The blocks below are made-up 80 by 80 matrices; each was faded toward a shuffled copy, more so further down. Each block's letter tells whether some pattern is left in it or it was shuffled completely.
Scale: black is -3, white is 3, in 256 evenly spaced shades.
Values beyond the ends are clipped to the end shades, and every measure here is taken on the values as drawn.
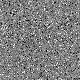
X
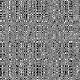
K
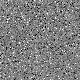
X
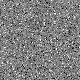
X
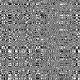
K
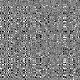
K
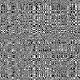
K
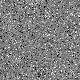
X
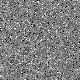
X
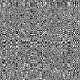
K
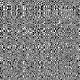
K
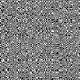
K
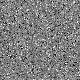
X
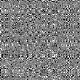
K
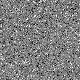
X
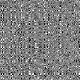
K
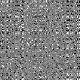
K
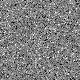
X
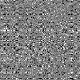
K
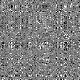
K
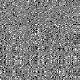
K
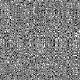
K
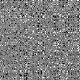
K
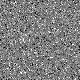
X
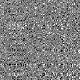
K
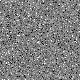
X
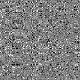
K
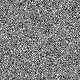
X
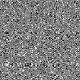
K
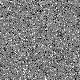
X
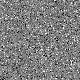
X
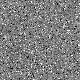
X
